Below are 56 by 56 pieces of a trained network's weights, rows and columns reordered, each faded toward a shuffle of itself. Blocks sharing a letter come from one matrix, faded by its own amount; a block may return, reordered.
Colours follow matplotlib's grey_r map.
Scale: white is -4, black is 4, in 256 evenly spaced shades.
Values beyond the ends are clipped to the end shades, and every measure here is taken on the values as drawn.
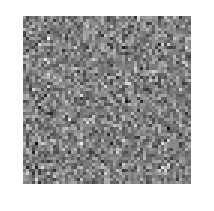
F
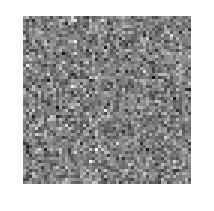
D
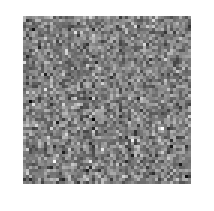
D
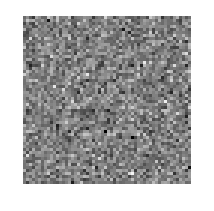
F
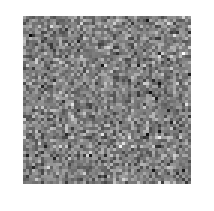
D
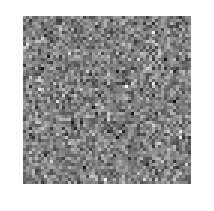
D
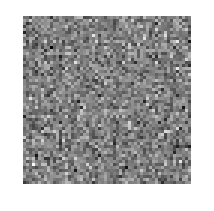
D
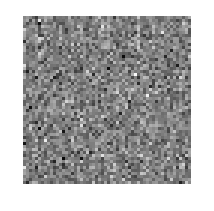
D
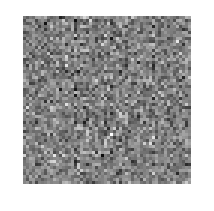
F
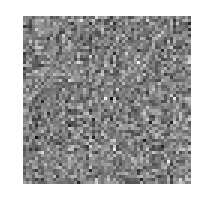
F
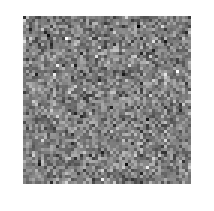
D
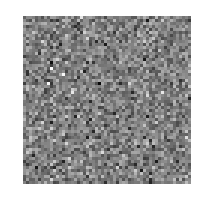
D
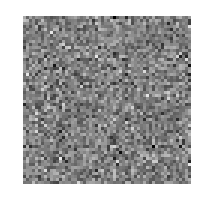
F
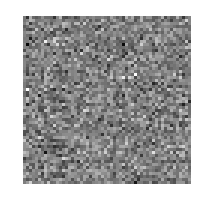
F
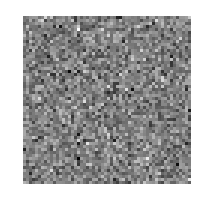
D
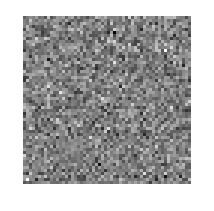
F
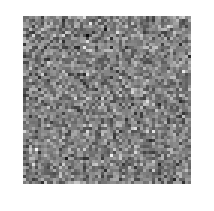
F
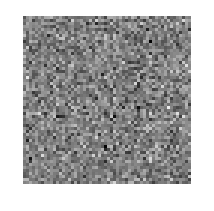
F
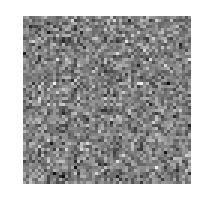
F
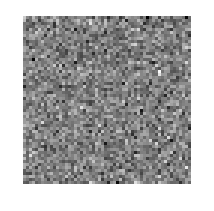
D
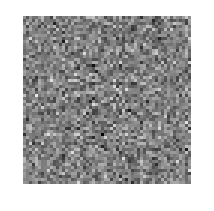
F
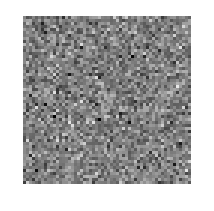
D
